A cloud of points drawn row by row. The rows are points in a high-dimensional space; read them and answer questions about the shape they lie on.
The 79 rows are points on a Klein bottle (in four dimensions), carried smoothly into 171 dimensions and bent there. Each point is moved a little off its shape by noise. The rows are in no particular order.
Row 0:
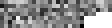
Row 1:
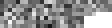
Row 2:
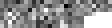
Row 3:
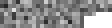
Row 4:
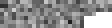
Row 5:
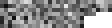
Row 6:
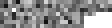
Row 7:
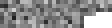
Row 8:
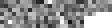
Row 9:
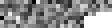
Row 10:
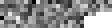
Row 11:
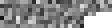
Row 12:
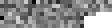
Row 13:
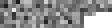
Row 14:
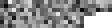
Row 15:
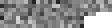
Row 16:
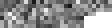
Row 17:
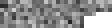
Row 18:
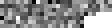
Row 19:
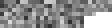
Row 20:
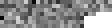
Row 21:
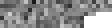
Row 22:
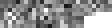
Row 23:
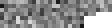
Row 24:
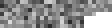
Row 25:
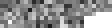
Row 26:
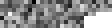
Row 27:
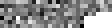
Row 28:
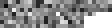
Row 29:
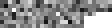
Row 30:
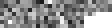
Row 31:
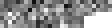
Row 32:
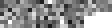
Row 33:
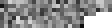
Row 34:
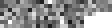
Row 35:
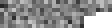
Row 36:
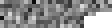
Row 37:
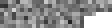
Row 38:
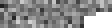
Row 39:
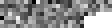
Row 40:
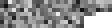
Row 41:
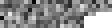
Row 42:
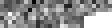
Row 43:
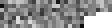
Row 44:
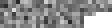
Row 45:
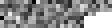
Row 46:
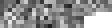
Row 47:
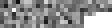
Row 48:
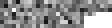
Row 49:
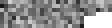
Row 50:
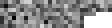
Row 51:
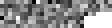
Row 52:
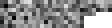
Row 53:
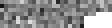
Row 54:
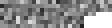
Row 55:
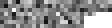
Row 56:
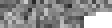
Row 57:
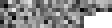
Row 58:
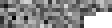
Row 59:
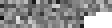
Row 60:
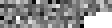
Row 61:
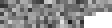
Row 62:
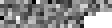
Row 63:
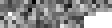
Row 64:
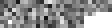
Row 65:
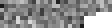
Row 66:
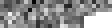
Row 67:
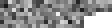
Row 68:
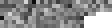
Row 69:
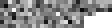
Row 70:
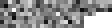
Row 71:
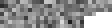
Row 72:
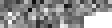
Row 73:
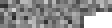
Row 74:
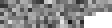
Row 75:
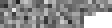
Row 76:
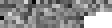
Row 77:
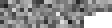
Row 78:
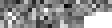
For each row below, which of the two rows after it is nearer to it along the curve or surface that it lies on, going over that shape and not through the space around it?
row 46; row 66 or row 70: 66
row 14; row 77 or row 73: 77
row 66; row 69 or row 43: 43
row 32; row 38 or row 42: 42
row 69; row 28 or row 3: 28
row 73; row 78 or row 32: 32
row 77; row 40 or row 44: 40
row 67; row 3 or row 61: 61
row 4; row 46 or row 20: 46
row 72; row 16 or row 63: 63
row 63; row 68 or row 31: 31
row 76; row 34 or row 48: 34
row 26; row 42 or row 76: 42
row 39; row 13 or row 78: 78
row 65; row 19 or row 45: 45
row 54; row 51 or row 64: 51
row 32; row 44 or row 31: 31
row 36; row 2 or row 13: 2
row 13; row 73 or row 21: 73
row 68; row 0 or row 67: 0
